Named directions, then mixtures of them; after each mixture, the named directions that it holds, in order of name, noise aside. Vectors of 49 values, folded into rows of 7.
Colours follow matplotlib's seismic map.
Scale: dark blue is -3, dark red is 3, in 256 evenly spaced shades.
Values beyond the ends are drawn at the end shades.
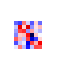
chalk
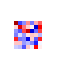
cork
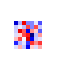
chalk, cork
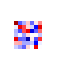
cork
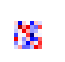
chalk, cork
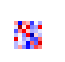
chalk, cork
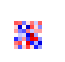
chalk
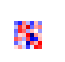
chalk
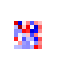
chalk, cork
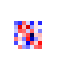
chalk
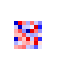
cork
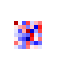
chalk, cork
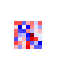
chalk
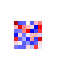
cork
